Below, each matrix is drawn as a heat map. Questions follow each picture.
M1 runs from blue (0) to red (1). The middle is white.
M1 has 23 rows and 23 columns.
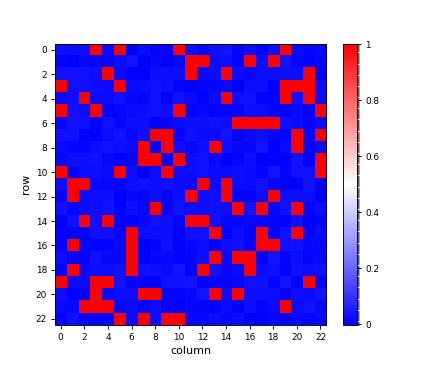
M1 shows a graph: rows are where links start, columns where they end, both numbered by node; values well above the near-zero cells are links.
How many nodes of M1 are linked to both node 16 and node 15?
2
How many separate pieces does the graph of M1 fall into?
1
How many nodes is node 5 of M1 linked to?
4
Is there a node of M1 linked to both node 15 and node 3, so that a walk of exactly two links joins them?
yes
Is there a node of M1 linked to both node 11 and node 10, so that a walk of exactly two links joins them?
no
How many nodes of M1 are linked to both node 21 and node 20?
1
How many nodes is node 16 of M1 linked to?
4
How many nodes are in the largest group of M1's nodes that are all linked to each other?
3
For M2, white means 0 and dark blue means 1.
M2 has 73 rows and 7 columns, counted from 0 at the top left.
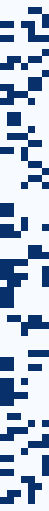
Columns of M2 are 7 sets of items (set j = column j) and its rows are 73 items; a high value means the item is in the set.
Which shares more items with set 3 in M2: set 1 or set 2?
set 1
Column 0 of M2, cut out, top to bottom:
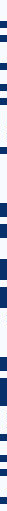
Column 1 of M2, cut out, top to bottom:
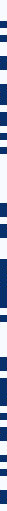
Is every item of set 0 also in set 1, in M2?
yes
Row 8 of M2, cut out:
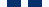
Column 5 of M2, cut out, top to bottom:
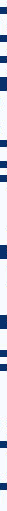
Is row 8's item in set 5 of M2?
yes
